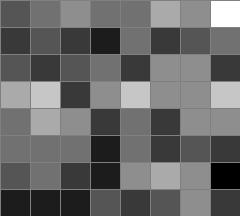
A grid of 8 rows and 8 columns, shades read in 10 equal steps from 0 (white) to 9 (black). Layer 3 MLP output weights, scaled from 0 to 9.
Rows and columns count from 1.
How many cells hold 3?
4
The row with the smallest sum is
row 4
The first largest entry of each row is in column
1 4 2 3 4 4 8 1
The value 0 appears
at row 1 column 8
